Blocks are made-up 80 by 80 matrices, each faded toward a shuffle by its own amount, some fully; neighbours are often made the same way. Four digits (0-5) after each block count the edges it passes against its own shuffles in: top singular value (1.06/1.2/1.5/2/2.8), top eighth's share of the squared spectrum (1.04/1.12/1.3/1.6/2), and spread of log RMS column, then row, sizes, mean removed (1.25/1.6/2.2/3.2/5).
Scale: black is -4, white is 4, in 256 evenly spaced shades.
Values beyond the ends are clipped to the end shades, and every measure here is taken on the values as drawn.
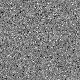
2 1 0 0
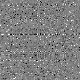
4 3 1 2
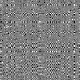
5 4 3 3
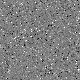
1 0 0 0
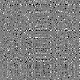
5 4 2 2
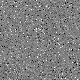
2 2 0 0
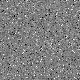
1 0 0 0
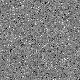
2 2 1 0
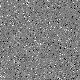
2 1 1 0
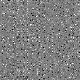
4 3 2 1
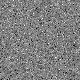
0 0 0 0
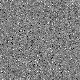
0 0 1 0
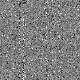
2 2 2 0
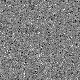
1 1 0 0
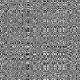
5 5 3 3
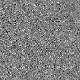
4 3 1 2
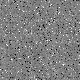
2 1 0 0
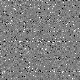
4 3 1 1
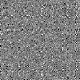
4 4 2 2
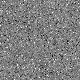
0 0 0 0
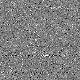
2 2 0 1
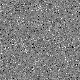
1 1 0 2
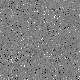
2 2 0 0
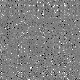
3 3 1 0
